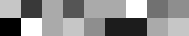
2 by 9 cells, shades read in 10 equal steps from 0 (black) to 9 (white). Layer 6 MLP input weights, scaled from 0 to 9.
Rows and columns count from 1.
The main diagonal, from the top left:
7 9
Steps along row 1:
down up down up same up down up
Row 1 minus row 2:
7 -7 0 -4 1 5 8 -2 -2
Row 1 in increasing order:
2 3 4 5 6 6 6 7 9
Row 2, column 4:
7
